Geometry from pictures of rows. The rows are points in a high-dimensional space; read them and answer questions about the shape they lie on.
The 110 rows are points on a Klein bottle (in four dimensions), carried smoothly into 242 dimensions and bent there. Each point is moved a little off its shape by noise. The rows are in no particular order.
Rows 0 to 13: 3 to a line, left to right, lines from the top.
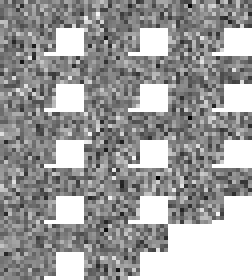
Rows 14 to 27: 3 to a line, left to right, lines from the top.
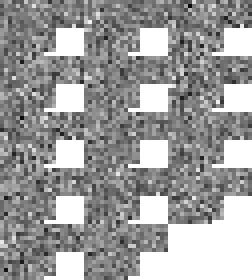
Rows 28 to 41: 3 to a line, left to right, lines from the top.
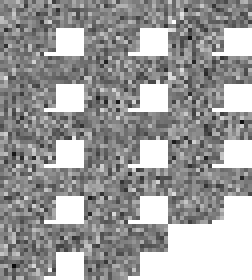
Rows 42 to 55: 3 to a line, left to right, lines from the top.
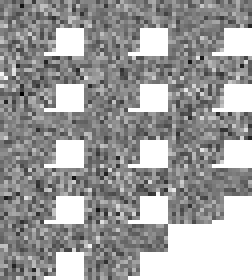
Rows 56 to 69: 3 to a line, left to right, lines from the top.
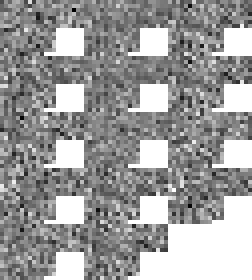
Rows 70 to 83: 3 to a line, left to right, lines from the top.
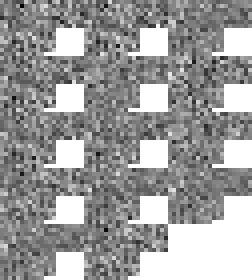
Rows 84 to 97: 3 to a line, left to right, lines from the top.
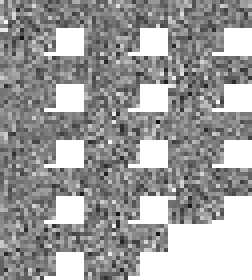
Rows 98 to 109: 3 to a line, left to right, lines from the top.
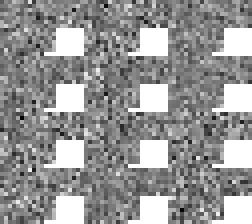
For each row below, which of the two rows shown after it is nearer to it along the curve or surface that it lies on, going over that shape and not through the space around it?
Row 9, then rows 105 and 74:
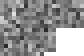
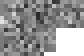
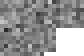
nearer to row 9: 74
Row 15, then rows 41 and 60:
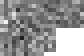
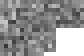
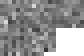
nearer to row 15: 60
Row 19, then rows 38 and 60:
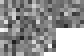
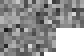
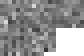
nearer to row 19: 60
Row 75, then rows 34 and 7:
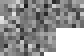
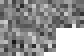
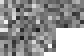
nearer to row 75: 7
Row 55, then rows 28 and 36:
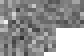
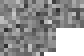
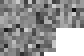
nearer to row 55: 28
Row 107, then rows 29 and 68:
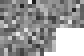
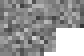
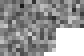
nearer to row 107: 68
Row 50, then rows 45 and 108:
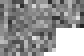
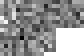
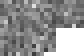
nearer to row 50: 108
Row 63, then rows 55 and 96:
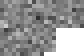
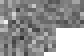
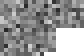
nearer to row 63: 96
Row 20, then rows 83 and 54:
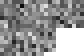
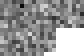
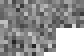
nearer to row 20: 83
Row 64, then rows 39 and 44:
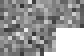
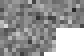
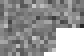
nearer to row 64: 44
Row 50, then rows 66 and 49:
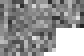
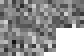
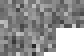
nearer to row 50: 49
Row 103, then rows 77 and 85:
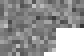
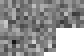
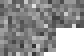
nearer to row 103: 85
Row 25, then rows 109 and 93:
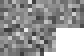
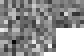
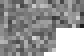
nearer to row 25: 93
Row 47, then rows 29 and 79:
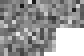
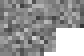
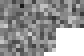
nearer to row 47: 79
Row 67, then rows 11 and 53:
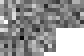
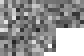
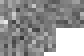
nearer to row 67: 11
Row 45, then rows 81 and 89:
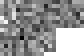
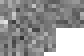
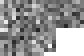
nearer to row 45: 89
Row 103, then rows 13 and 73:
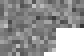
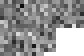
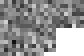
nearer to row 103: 13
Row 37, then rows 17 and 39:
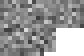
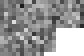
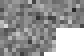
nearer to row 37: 17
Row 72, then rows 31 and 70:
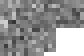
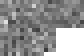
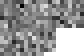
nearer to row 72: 31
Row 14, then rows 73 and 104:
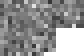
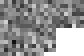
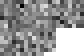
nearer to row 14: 104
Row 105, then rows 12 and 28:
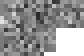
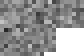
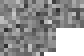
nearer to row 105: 12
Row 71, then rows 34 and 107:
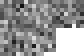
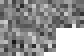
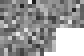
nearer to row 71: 34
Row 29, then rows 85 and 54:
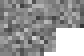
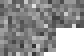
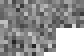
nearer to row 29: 85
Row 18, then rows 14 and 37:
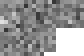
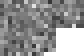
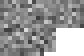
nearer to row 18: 37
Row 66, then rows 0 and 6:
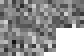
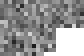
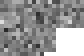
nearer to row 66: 0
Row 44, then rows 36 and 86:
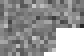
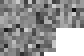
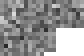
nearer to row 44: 36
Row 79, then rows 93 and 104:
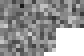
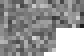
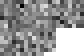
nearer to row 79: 104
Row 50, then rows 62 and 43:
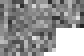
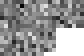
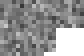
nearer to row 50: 62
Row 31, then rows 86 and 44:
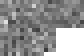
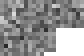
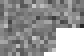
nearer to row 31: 86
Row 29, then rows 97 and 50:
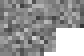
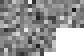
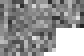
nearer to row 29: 50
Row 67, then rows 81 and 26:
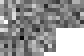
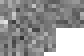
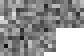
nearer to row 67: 26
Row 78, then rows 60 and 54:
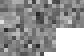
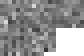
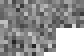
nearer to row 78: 60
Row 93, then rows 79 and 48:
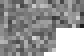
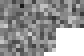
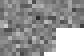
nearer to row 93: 48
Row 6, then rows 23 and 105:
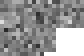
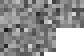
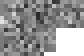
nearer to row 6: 105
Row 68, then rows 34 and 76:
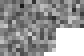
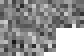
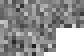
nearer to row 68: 76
